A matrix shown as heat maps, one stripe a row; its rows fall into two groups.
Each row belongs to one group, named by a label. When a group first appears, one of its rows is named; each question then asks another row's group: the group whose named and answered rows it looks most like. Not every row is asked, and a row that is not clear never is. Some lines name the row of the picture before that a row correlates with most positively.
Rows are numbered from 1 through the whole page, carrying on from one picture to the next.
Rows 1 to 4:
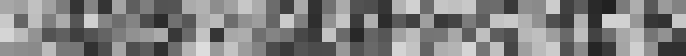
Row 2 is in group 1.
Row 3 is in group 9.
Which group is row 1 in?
9
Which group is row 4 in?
9
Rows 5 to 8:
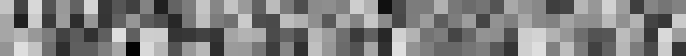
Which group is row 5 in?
1
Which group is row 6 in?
1
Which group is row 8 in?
9
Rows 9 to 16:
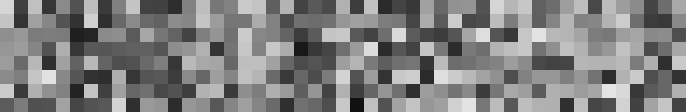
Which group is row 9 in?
1
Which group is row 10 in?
1
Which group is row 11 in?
9
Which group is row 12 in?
1
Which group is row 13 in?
1
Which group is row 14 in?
9
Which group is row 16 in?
9
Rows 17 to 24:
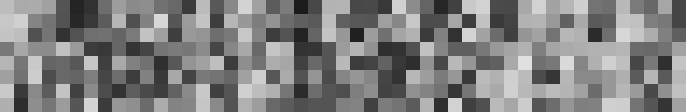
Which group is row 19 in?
9
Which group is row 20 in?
1
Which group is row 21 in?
1
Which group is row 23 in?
1
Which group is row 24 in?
1
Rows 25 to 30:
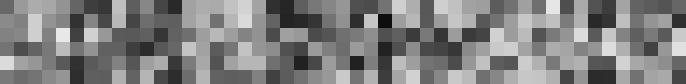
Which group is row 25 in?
9
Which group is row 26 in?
9
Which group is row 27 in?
1
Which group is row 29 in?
9
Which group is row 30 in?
9
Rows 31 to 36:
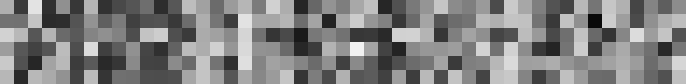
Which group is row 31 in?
1
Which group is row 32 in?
1
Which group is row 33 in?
9
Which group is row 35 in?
1
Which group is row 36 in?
1
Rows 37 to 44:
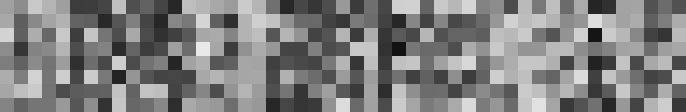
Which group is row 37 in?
9
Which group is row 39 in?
1
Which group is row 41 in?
9
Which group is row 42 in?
1
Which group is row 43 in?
9
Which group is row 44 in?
9
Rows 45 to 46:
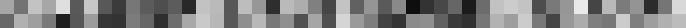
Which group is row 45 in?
1
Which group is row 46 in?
1
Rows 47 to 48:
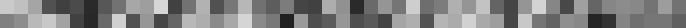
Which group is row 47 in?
9
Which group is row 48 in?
9
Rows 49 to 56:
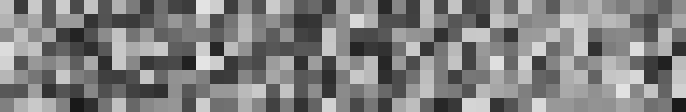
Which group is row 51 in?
9
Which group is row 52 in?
9
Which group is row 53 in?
1
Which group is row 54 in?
1
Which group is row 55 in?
1
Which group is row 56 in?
9
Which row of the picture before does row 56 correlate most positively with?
47
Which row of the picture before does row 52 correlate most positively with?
47
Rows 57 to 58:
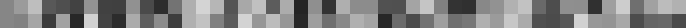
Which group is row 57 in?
1
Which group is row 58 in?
1
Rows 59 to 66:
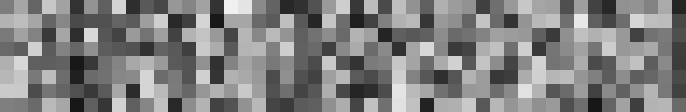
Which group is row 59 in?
9
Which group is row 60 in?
9
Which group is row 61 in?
1
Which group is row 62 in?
1
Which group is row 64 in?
9
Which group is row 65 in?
9
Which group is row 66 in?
9
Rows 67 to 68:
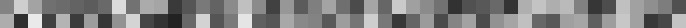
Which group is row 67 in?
9
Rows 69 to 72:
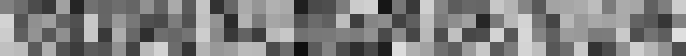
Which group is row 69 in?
1
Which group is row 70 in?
1
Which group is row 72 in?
9
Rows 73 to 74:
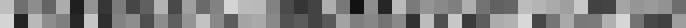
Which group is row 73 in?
9
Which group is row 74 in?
1
